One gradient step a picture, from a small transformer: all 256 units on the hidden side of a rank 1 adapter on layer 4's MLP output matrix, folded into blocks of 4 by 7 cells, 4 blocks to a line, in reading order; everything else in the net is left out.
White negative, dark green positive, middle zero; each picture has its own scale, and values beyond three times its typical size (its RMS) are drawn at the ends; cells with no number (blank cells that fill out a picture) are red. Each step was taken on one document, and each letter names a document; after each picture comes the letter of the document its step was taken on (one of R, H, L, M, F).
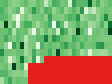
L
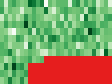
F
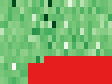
L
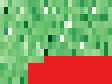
F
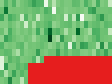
F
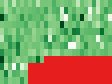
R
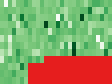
R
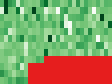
F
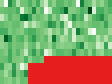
F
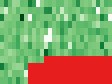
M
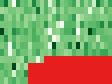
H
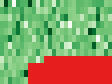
M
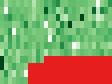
R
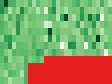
M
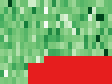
M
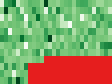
F
